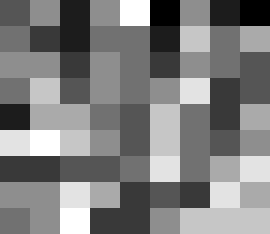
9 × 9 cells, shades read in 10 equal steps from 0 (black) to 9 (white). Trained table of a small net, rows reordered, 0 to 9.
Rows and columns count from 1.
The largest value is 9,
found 3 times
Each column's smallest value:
1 2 1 2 2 0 2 1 0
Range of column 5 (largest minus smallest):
7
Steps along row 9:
up up down same up up same same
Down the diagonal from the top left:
3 2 2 5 3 7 4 8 7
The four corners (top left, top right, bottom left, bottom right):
3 0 4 7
